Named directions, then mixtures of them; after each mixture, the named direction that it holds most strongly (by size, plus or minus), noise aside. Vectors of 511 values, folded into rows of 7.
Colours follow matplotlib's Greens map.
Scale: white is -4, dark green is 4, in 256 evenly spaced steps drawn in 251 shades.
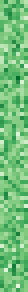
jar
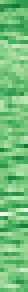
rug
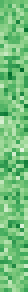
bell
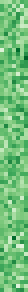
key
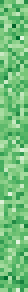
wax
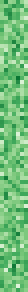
jar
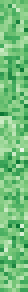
bell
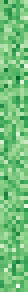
jar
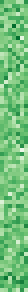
wax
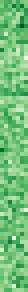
key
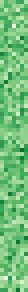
wax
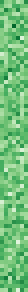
wax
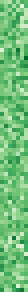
key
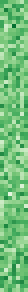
wax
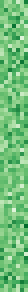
wax
